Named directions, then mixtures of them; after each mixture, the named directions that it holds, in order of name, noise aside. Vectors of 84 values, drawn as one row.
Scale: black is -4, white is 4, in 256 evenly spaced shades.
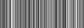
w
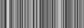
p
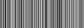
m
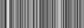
p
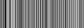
m, p, w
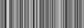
p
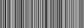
m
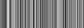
p, w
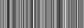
m, p, w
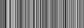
m, p, w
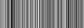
w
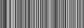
m, p, w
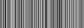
m
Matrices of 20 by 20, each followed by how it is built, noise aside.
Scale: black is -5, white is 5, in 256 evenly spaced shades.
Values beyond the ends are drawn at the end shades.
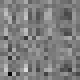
low rank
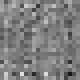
low rank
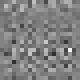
low rank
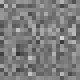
low rank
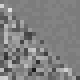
lower triangular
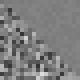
lower triangular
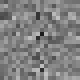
low rank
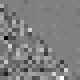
lower triangular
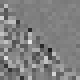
lower triangular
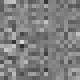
low rank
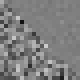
lower triangular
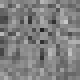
low rank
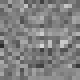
low rank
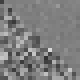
lower triangular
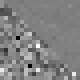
lower triangular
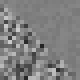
lower triangular
